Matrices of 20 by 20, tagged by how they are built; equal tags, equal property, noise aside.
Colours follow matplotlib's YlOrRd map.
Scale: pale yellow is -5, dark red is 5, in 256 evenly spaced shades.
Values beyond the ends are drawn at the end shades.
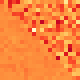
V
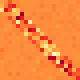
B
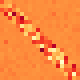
B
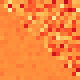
V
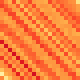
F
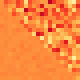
V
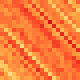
F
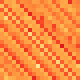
F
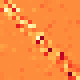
B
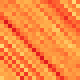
F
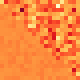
V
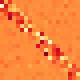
B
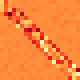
B
